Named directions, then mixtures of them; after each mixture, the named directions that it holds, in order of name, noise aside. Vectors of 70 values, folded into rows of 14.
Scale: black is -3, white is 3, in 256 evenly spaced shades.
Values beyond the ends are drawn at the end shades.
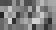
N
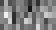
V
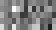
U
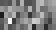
N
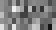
U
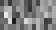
N, V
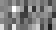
U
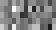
U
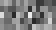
N, V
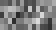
N, U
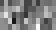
U, V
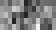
U, V
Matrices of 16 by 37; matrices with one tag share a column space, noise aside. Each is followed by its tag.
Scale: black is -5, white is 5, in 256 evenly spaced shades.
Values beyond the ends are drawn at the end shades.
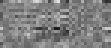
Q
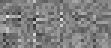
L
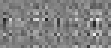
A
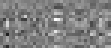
A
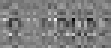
A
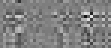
L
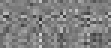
L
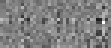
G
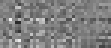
G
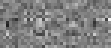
A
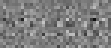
A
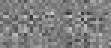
L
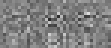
L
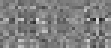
G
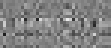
A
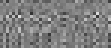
L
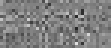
L
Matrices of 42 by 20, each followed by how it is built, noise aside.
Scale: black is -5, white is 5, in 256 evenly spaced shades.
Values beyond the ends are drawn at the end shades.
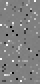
sparse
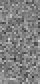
noise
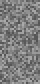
noise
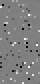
sparse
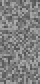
noise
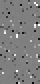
sparse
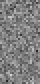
noise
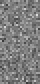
noise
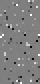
sparse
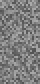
noise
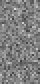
noise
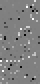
sparse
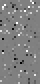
sparse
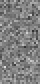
noise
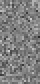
noise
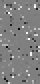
sparse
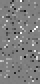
sparse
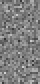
noise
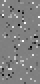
sparse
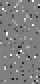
sparse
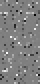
sparse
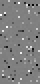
sparse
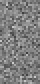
noise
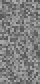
noise
